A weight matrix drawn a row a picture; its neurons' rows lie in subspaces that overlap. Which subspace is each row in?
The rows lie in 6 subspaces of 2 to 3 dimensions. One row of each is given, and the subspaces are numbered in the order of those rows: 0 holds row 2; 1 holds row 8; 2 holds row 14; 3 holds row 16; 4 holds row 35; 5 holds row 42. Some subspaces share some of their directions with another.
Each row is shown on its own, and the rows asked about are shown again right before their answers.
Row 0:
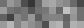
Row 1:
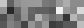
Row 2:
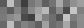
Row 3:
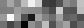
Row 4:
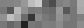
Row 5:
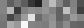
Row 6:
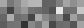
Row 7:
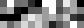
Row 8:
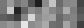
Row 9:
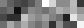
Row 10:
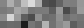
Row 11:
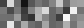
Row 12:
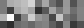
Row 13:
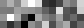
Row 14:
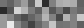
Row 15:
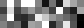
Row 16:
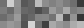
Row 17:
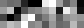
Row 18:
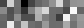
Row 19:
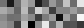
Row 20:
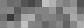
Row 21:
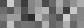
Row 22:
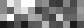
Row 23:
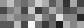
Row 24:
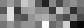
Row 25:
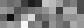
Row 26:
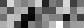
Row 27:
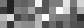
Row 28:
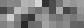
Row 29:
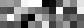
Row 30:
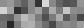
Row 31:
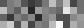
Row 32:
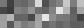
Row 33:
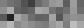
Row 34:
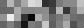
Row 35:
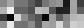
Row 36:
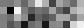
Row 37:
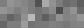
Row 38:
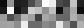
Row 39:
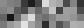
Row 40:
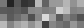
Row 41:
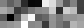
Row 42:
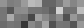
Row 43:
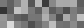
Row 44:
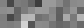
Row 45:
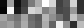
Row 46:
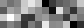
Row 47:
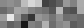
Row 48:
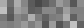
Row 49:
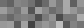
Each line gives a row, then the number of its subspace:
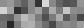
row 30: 2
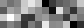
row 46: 1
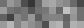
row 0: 3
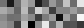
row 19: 3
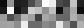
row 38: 5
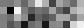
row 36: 1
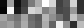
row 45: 5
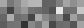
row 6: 5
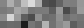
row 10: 4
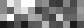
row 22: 4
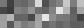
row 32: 4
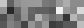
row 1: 5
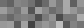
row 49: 3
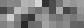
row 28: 2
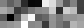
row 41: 2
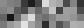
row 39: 3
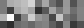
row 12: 4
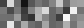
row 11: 0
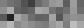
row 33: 4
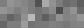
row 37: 4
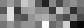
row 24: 1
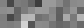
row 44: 3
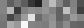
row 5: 1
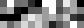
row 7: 1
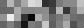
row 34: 0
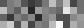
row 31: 3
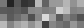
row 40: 4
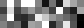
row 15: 1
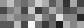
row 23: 3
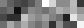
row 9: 5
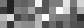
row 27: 4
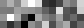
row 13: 2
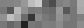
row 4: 1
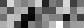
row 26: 3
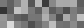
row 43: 2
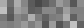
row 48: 5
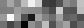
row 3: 2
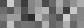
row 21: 0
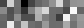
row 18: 0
